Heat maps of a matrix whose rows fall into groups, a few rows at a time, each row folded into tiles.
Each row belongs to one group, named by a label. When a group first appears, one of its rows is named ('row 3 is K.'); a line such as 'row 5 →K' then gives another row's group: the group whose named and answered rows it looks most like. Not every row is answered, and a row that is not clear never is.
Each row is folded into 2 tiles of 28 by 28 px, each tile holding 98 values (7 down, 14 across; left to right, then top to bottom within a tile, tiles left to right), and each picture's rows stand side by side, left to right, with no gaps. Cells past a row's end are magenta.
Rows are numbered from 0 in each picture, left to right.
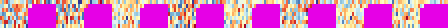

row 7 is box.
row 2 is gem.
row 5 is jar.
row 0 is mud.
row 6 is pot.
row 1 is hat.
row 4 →pot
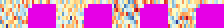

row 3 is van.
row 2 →jar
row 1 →gem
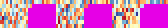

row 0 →hat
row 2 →box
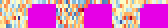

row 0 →box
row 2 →van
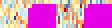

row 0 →pot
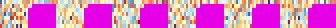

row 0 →box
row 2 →jar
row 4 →gem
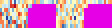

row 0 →mud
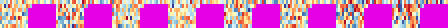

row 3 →pot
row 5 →gem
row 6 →jar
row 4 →mud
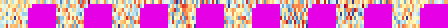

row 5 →mud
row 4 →pot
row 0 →gem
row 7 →gem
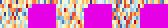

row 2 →mud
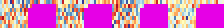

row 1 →hat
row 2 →mud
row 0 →jar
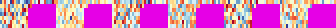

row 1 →pot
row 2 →jar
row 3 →jar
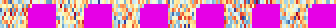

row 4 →hat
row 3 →box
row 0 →jar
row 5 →van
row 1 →box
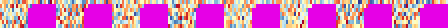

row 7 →hat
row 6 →hat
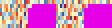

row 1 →gem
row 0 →box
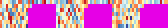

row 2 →box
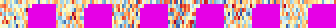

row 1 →van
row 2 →box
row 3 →mud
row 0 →box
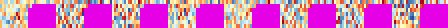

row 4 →hat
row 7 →jar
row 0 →van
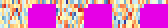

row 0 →gem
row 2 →van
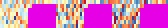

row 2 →hat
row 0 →pot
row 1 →box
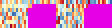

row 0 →hat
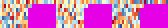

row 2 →hat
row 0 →van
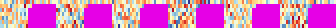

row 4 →van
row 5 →mud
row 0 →pot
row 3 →mud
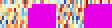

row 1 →jar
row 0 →pot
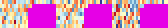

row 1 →gem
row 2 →mud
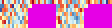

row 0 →jar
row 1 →jar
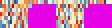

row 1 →mud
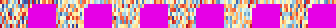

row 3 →mud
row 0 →hat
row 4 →pot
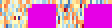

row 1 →box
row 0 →box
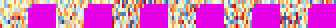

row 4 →van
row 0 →van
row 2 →hat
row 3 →jar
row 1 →pot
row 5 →hat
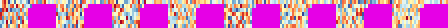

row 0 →mud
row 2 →pot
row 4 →mud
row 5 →gem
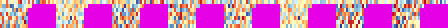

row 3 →mud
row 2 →hat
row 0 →hat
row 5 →box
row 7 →mud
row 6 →mud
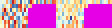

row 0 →jar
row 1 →gem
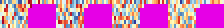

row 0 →jar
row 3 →hat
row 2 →hat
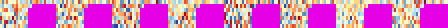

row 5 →gem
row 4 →mud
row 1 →gem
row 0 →mud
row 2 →mud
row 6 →gem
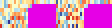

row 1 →box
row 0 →van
